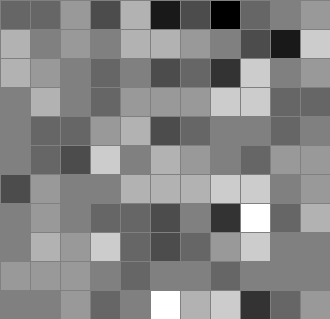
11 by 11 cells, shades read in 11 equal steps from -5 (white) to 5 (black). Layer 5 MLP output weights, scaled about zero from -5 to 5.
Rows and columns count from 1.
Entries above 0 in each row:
7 2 4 3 5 3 1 5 3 2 3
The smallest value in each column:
-2 -2 -1 -3 -2 -5 -2 -3 -5 -1 -3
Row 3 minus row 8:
-2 0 0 0 -1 0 1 0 2 -1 1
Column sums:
-2 -5 -2 -1 -6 0 -2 2 -10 7 -9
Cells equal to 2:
9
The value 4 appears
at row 1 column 6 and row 2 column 10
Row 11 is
0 0 -1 1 0 -5 -2 -3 3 1 -1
